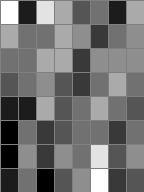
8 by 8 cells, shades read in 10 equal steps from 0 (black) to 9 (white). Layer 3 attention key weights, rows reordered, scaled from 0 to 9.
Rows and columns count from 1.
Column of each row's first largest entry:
1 1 3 7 3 2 6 6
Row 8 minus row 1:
-8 3 -8 -3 2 5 1 -3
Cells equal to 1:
5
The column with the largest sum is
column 6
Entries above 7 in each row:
2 0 0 0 0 0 1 1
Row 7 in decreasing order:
8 5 5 5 4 3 2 0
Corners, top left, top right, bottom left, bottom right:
9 6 1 3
